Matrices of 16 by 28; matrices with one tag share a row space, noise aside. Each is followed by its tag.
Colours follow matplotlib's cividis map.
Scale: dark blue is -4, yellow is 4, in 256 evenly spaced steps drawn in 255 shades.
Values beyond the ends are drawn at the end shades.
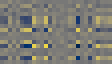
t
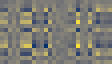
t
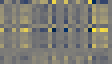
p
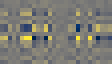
t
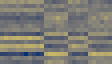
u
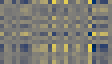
p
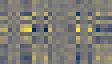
t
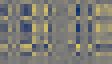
t
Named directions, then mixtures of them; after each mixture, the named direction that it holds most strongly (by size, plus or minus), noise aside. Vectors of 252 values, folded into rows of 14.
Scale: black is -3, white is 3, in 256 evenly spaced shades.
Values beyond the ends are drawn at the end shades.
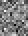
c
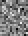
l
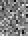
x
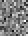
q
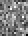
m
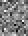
c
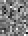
l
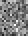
c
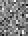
x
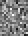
l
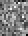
m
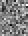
x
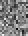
x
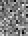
x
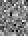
c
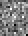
m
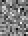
l
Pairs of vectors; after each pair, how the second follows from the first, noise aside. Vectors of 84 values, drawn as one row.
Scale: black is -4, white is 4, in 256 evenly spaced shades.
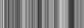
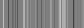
partly zeroed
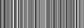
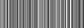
reversed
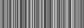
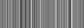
partly zeroed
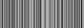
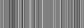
partly zeroed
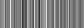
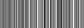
reversed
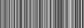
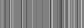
partly zeroed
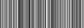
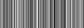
reversed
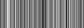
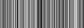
reversed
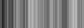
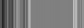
partly zeroed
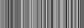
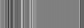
partly zeroed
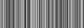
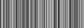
reversed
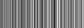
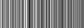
reversed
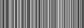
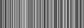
reversed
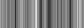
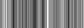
reversed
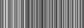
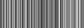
reversed
